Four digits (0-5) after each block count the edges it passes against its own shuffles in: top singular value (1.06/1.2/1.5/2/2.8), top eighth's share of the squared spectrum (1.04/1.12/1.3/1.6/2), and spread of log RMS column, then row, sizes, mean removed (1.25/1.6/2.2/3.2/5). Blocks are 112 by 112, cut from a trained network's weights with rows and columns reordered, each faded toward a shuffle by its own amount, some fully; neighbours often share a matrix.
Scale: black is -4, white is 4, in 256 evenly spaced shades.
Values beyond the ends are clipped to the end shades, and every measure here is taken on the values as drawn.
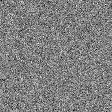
0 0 0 0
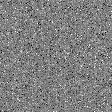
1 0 0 0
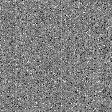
2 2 0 1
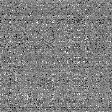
3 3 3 2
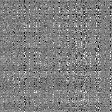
3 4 4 2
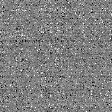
2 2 2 1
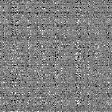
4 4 4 2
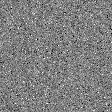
0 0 0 0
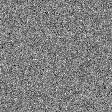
0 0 0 0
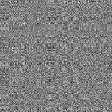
4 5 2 3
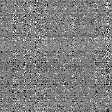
3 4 3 2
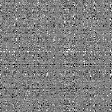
3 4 4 2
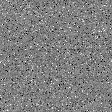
0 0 0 0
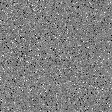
0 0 0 0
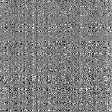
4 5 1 4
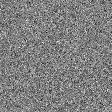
1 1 0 0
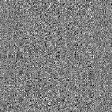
4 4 3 3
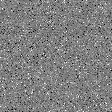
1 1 0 0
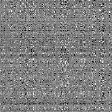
4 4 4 2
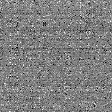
3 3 3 2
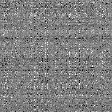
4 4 3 2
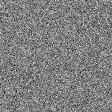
1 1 0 0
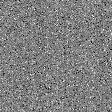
1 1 0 0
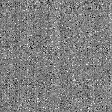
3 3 0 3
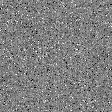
1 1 0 1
